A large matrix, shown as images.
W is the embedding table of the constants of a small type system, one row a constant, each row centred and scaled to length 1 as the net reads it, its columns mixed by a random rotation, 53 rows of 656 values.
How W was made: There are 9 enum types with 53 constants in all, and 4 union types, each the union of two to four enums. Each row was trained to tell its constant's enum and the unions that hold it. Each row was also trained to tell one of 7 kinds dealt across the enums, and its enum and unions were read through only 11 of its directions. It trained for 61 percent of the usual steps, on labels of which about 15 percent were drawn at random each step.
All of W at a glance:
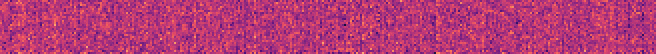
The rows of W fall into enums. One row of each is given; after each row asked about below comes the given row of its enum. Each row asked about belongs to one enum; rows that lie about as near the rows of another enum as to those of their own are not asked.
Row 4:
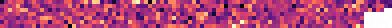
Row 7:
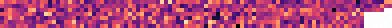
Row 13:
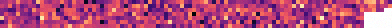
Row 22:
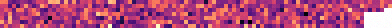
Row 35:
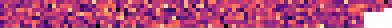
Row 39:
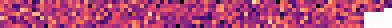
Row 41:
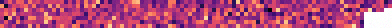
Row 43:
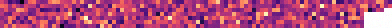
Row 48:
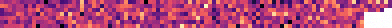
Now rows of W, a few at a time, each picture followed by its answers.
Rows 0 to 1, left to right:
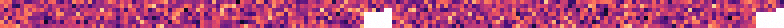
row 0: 35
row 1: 43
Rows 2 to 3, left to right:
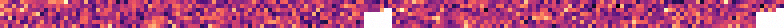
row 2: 22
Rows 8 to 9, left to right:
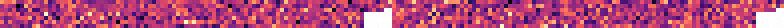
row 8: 7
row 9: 22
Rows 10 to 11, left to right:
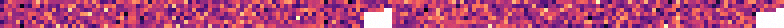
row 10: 7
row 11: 41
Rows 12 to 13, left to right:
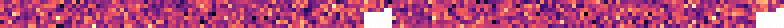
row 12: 43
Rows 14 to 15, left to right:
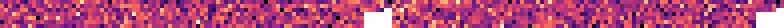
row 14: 43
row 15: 22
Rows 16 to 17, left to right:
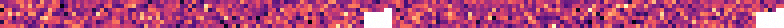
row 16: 39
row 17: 35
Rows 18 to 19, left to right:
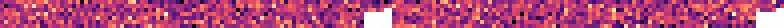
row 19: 39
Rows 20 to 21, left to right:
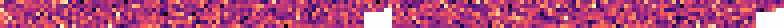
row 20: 22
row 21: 35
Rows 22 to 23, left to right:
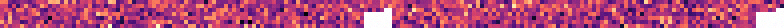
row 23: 39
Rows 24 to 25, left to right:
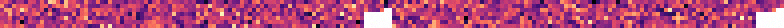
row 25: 41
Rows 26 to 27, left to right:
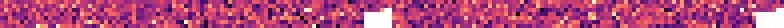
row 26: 7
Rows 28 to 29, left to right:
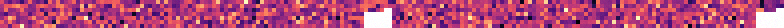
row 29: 4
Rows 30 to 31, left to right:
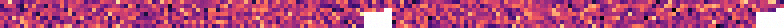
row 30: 7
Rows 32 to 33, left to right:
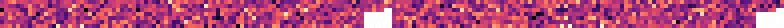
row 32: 7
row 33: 7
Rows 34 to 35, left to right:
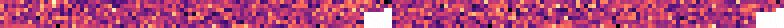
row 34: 39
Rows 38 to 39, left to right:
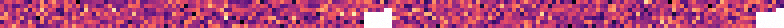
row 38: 39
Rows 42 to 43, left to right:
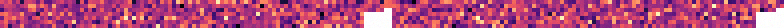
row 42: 48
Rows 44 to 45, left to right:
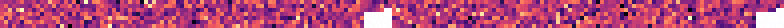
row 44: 22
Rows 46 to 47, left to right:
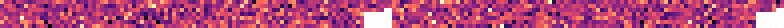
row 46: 48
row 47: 22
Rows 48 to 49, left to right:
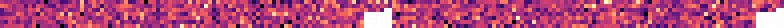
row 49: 48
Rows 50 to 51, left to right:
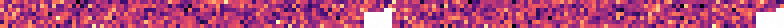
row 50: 43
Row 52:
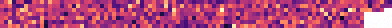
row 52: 39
